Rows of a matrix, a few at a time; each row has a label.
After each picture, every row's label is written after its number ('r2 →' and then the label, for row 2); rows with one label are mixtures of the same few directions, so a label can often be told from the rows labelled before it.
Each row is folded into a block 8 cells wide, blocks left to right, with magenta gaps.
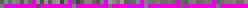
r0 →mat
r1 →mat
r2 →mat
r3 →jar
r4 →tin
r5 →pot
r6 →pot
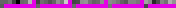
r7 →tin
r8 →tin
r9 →pot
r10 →mat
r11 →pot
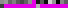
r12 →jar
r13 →mat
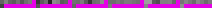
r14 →jar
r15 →jar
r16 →tin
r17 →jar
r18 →pot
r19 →pot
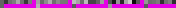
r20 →mat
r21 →jar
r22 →jar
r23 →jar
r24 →pot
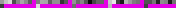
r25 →mat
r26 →pot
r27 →tin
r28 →pot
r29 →jar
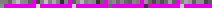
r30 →tin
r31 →pot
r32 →pot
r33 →jar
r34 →pot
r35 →pot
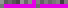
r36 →mat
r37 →jar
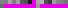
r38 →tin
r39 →pot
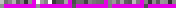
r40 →jar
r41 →jar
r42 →jar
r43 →jar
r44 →mat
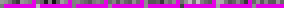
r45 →mat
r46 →mat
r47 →mat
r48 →mat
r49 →mat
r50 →mat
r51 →pot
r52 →mat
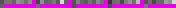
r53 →tin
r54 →jar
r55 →jar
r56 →tin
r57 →tin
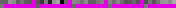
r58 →pot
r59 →jar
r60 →jar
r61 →tin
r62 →tin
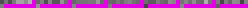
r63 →tin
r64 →mat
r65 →jar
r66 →jar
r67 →pot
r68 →jar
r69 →mat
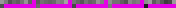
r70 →pot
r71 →tin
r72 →pot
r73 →mat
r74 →jar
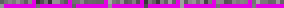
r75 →pot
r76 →jar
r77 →tin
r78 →tin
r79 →jar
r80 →jar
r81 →pot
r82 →mat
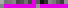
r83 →tin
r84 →mat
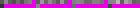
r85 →jar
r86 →mat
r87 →mat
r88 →mat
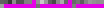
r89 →mat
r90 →mat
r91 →tin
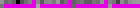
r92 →tin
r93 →jar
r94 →tin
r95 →tin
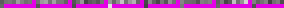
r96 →tin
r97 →mat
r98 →tin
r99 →jar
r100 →jar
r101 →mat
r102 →pot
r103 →pot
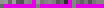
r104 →jar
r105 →tin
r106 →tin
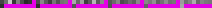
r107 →tin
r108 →jar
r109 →mat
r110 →tin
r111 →mat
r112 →jar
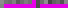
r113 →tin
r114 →tin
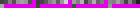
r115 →jar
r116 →pot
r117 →mat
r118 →pot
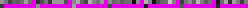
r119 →pot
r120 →jar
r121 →pot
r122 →jar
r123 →pot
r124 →tin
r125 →tin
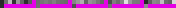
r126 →tin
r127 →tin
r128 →mat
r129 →tin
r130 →pot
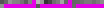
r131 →pot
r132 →pot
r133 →pot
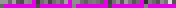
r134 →jar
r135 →tin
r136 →pot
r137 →tin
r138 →jar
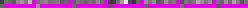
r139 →tin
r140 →pot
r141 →jar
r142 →mat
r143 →mat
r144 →tin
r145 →mat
